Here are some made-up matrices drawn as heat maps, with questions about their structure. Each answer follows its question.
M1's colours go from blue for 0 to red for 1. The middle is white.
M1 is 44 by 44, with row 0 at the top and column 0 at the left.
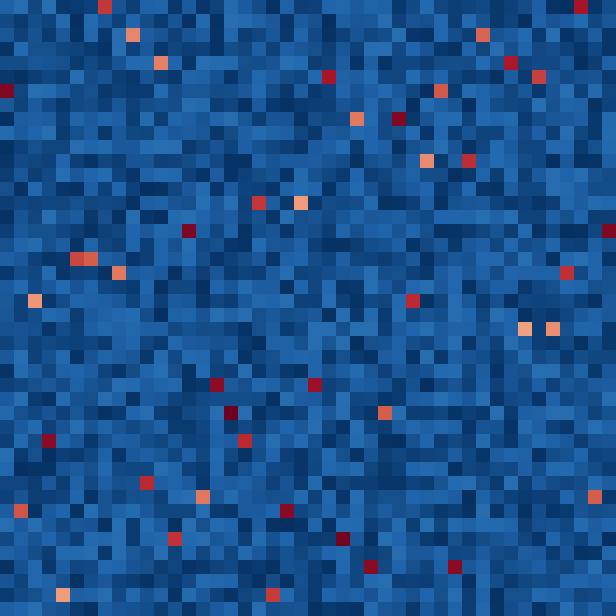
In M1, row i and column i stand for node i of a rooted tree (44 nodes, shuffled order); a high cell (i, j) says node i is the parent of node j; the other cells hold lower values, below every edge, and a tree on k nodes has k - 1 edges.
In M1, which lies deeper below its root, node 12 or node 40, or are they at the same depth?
node 12
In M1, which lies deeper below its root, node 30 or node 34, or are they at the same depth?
the same depth
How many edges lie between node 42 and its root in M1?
1
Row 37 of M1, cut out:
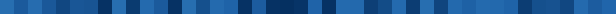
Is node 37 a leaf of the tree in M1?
yes
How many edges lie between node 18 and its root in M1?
2
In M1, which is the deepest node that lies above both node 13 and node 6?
14
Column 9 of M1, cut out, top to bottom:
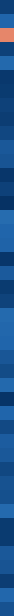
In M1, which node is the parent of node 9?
2
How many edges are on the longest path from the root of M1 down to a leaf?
5
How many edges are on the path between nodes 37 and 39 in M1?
2
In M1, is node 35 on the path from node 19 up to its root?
yes
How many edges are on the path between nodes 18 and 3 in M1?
3
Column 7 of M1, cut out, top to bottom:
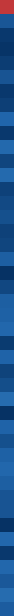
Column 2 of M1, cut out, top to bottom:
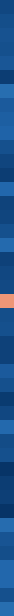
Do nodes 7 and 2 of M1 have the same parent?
no
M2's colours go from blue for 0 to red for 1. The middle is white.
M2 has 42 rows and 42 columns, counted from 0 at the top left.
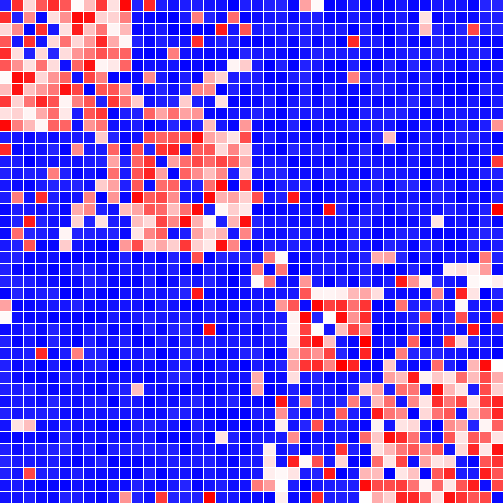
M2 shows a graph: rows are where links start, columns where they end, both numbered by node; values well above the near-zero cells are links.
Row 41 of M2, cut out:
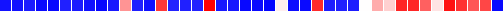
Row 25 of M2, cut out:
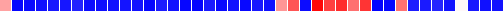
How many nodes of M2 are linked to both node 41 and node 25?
5
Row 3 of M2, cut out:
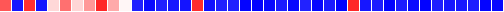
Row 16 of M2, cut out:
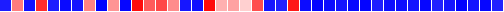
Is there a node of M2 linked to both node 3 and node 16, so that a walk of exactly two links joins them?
yes
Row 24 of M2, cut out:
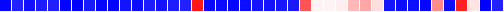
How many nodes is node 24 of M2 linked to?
11
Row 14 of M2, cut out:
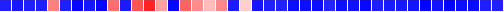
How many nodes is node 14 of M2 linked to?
10
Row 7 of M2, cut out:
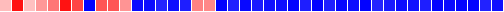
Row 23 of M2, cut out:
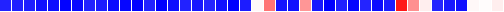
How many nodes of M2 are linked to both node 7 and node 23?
0
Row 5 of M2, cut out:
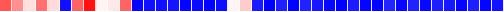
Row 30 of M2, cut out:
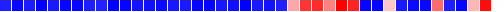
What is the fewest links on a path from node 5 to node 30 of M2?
3
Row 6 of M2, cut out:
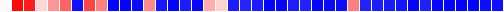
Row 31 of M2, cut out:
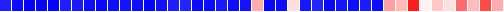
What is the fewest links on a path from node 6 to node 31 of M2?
3
